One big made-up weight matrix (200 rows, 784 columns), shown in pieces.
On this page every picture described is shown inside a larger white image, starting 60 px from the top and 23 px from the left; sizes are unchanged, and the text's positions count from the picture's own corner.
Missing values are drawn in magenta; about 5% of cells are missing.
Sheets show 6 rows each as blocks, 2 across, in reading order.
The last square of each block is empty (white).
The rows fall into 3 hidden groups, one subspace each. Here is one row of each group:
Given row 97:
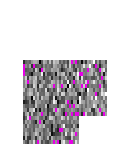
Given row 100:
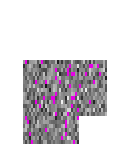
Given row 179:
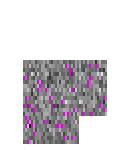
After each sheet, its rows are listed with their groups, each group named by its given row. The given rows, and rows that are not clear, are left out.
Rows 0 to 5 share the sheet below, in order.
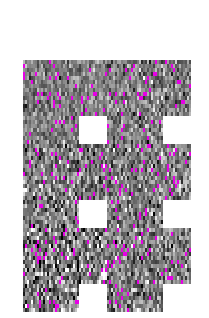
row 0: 100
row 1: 100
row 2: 100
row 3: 97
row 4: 97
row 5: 179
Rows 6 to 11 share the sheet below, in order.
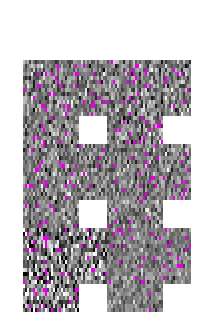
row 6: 97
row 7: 97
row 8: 100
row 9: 97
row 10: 100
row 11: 179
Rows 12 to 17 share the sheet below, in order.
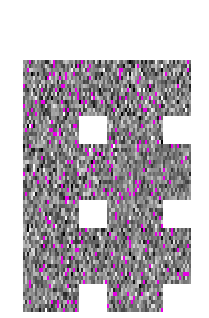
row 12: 179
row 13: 100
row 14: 97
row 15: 97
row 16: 97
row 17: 100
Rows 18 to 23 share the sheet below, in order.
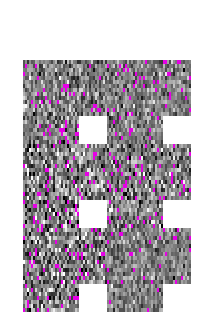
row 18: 100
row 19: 179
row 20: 97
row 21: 100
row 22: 179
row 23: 179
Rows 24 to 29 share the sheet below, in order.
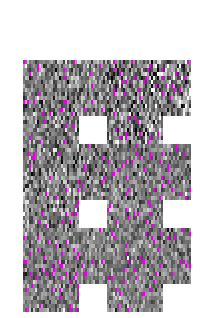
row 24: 100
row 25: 97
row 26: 179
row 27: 100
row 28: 100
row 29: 179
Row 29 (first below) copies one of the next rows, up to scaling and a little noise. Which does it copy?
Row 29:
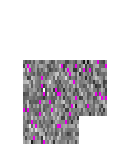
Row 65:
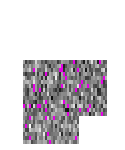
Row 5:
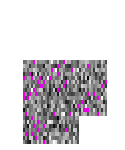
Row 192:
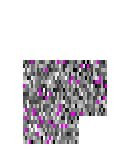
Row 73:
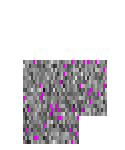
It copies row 192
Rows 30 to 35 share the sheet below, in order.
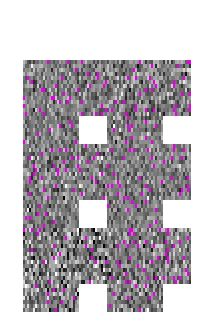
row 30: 97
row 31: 179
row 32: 179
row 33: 179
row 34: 179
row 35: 100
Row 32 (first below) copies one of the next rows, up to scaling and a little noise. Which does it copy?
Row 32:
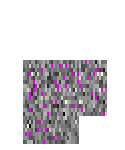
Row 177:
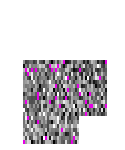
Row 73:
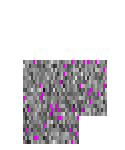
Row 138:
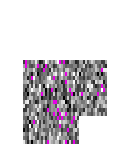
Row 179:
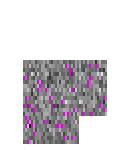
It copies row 179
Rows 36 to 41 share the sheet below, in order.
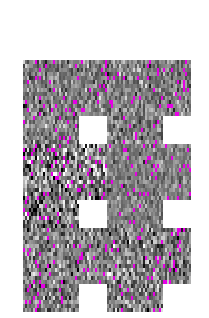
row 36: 100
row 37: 179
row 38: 179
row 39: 100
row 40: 97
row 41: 100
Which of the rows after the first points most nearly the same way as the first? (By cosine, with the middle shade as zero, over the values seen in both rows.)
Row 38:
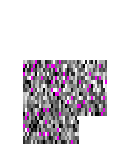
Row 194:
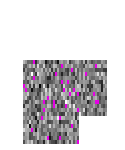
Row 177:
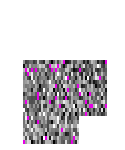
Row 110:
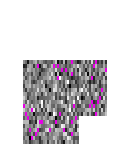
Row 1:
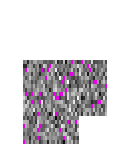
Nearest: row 194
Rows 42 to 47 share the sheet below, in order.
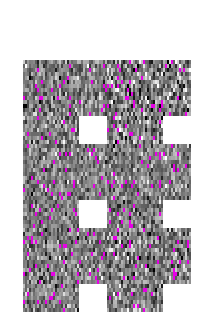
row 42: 100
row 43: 179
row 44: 100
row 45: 97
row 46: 100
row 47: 179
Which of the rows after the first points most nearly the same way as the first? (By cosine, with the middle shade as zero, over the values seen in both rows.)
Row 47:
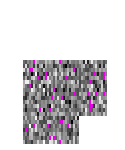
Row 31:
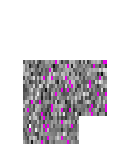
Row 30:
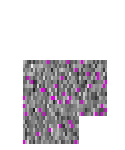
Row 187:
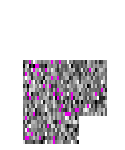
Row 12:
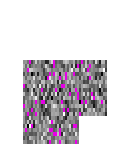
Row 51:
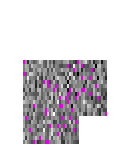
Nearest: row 31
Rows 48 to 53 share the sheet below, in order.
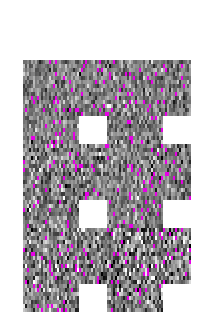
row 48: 179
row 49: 100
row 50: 179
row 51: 97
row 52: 97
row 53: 100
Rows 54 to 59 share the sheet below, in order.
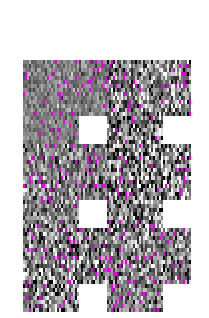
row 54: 179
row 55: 97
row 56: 100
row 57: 97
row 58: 100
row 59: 97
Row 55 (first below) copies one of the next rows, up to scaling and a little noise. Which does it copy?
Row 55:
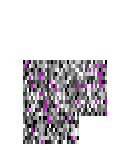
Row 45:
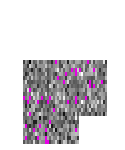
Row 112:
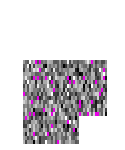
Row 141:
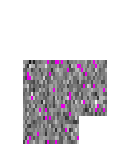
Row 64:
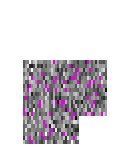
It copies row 45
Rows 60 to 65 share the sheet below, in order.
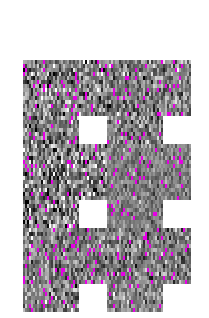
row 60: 179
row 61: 100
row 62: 179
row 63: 100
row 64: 97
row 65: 179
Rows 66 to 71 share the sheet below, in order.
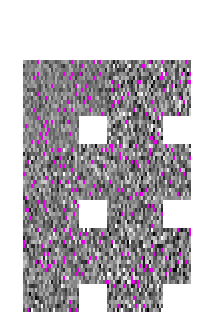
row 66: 179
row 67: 97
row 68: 179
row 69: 179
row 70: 179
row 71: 100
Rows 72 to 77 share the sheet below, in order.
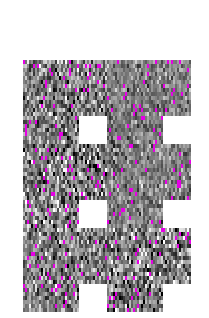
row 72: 100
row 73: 179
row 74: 179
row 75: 97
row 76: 100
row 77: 179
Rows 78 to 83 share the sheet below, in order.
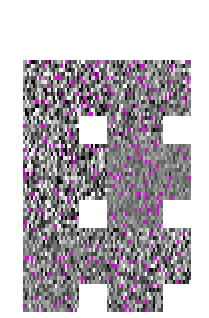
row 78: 97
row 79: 179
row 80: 97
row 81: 100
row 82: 100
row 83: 97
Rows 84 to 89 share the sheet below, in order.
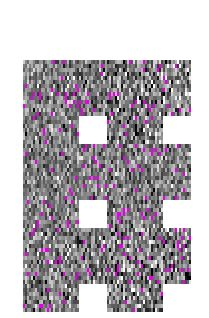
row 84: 97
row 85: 97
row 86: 97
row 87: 179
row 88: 97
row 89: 97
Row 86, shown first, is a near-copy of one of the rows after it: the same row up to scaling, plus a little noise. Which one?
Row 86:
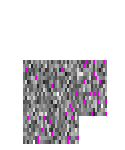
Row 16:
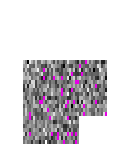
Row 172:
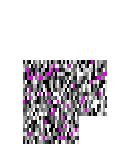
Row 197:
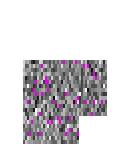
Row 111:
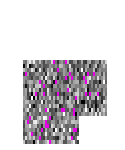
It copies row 172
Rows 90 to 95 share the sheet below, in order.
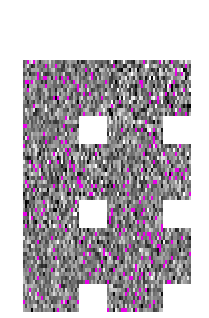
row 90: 97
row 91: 97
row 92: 179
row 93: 97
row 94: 179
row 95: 179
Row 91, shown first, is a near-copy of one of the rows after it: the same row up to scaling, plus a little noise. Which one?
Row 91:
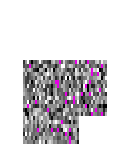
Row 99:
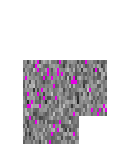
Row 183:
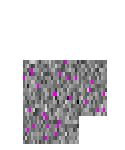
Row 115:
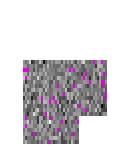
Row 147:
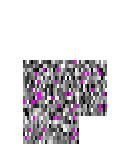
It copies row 147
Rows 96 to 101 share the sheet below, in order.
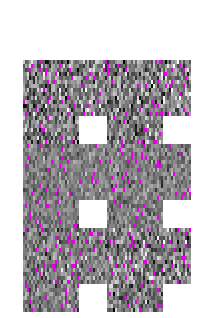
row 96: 100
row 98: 100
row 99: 97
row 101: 179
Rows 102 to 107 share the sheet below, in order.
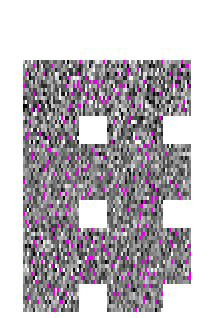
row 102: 100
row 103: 179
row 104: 179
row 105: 179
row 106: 97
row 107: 97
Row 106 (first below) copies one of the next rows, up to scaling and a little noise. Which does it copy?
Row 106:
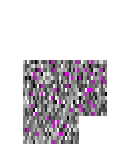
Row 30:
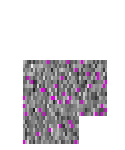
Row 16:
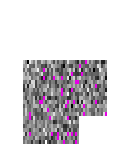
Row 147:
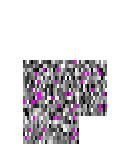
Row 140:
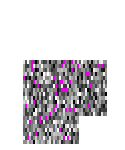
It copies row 140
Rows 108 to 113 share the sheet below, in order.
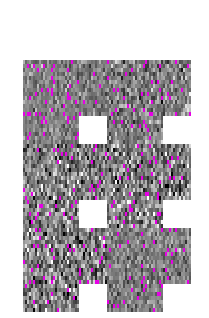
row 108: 97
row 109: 97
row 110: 100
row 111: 97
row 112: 97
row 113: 179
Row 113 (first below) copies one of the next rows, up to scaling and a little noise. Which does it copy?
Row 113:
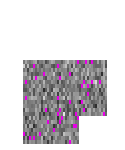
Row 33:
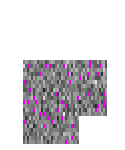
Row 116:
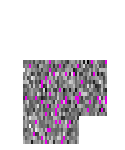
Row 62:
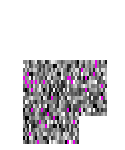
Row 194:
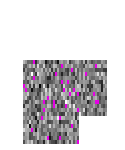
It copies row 33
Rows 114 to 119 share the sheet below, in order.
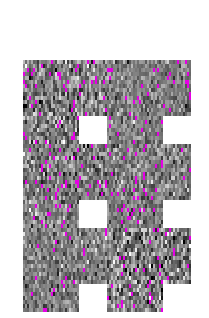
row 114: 100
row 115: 97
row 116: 179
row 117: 97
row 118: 179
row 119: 100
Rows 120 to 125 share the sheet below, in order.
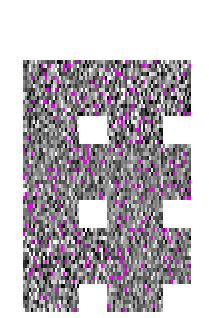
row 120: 100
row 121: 97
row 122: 100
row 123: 97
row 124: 179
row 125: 179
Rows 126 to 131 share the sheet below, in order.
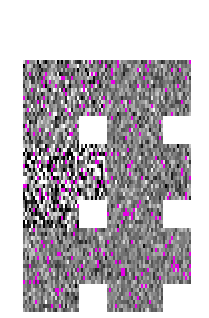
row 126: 100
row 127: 100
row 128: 179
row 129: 97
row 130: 97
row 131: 100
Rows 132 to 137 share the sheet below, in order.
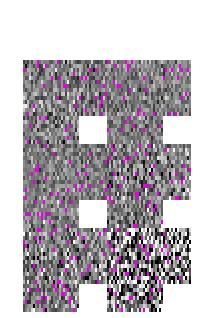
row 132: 100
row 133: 100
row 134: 179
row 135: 97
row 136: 97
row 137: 100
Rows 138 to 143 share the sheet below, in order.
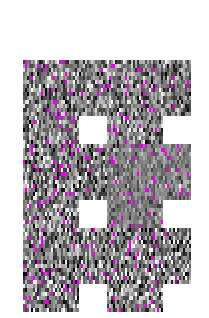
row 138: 179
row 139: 97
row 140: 97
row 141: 97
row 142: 100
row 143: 100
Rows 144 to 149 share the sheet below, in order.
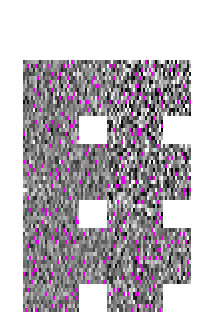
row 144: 97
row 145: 100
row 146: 100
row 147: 97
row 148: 100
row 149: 97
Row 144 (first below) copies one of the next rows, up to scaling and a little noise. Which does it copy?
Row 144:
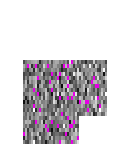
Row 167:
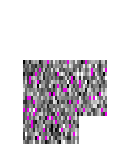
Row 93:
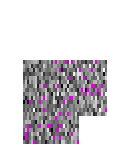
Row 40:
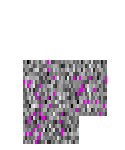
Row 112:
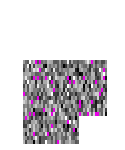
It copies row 93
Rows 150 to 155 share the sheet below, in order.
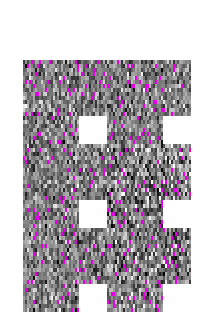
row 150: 100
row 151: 100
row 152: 97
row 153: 179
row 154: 97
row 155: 97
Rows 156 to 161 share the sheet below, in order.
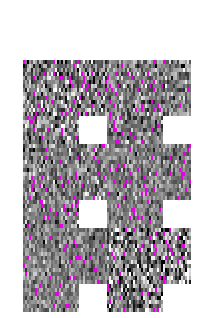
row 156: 100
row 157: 179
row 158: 97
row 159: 97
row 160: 100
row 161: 97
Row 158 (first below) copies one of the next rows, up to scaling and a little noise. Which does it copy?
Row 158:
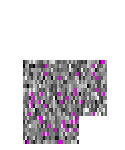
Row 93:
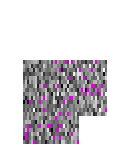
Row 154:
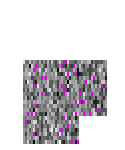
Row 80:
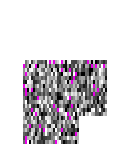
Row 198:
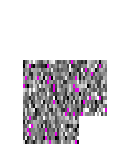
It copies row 198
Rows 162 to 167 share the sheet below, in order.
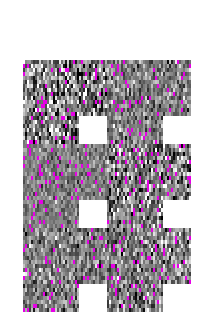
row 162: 97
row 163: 179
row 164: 100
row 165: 179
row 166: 100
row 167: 97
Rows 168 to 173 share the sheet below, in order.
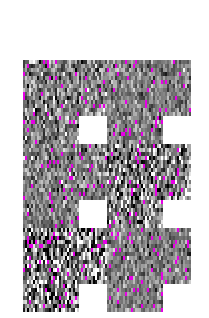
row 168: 97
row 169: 97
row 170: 179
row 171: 97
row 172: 97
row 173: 179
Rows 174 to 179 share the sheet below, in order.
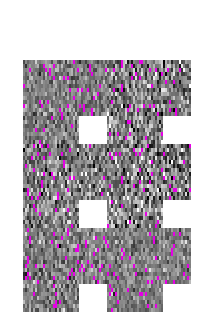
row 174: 100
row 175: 179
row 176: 100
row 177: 179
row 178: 100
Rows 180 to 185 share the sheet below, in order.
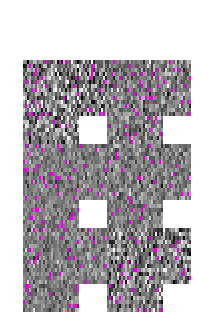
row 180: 100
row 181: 97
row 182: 97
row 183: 97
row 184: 97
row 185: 179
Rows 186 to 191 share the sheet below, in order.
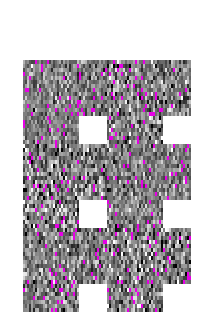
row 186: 97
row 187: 97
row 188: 100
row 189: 100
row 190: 100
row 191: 97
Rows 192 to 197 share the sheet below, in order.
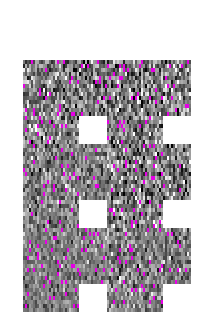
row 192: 179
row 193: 97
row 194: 179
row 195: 179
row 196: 179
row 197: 97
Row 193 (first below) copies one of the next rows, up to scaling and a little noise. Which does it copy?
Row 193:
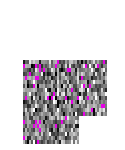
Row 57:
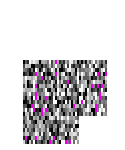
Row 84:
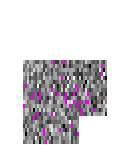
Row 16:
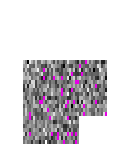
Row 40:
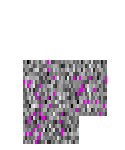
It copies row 57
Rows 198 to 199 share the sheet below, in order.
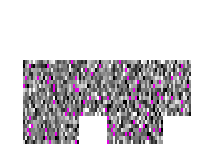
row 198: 97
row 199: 100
